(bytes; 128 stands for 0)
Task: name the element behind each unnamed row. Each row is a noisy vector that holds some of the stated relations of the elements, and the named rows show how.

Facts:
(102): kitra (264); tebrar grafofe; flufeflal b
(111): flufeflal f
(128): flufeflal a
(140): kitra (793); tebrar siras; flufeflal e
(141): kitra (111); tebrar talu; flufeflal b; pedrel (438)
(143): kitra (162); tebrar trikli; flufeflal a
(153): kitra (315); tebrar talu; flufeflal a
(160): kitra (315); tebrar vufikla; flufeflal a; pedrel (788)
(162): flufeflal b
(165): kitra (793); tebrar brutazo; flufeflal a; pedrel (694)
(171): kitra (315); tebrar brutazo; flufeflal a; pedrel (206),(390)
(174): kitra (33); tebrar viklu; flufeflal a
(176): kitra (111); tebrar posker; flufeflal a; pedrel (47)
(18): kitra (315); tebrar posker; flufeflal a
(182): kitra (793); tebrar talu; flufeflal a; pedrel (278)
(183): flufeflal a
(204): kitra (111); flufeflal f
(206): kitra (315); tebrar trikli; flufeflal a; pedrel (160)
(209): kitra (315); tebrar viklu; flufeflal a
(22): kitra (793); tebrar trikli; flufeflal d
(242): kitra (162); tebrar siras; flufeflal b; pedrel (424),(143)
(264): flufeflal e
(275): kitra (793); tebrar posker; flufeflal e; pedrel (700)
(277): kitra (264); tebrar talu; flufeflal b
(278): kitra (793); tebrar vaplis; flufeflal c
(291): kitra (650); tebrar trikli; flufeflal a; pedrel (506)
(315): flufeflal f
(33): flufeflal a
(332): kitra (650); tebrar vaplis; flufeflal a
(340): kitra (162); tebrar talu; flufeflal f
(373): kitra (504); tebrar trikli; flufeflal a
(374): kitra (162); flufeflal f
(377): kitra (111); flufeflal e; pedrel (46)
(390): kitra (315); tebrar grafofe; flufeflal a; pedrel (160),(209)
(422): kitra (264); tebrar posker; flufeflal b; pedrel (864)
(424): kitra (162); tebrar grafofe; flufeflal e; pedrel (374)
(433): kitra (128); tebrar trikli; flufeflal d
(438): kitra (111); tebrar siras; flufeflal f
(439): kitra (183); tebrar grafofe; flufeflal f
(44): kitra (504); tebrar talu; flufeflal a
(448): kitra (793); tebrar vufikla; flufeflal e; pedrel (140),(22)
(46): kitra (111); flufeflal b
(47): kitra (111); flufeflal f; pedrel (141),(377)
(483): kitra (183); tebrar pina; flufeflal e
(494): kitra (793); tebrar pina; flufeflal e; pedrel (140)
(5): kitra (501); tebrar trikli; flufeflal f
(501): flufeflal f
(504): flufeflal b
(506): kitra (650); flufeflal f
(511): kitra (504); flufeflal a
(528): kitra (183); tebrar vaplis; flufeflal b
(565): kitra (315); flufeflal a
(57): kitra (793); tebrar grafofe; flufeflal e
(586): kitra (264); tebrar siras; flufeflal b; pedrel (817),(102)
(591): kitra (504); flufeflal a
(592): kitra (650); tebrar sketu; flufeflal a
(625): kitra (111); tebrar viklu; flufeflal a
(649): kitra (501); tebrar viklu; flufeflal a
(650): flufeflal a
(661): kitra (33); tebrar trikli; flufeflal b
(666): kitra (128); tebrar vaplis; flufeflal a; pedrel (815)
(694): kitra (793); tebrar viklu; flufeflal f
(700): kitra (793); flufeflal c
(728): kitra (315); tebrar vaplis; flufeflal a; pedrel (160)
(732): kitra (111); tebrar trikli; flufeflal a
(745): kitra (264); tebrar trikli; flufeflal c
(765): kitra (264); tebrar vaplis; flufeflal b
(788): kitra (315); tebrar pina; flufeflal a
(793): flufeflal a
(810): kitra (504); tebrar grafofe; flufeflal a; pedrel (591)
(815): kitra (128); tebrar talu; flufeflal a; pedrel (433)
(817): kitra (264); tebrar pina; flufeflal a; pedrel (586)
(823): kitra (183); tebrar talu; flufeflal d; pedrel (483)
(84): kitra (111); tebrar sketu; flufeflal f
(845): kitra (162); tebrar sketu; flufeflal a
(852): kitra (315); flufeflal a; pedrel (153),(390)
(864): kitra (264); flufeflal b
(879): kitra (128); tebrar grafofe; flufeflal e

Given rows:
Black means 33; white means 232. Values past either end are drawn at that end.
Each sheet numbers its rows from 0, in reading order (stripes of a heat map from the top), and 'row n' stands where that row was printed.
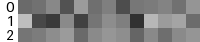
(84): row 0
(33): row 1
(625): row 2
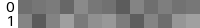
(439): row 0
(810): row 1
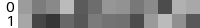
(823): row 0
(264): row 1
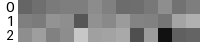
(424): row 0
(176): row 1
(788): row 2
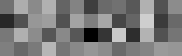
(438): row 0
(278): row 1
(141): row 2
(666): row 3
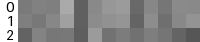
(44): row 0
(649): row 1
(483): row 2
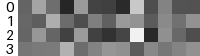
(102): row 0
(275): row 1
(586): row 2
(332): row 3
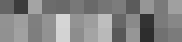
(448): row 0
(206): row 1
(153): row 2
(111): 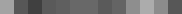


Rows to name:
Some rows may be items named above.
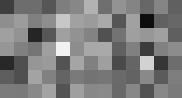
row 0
(377)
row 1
(788)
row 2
(315)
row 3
(728)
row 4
(278)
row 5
(57)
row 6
(817)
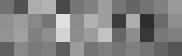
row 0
(182)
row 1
(160)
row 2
(206)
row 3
(483)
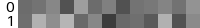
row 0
(84)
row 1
(438)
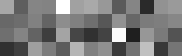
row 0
(852)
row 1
(47)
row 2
(242)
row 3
(700)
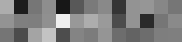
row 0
(793)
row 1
(390)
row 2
(165)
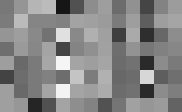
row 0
(22)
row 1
(18)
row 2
(160)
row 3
(143)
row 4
(171)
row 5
(745)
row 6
(171)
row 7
(315)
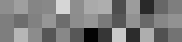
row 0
(209)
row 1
(511)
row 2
(141)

